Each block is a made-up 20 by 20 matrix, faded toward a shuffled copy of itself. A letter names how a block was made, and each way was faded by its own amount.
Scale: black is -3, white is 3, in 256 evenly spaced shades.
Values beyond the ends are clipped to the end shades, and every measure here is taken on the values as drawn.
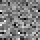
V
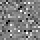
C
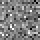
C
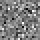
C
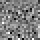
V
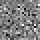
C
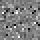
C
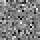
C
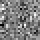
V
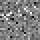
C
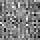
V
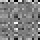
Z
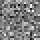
V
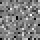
C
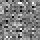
V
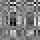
Z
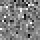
C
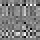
Z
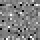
C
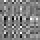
Z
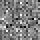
V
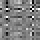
Z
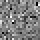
C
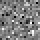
C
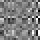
Z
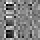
Z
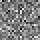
V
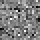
C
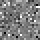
C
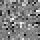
C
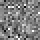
V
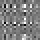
Z
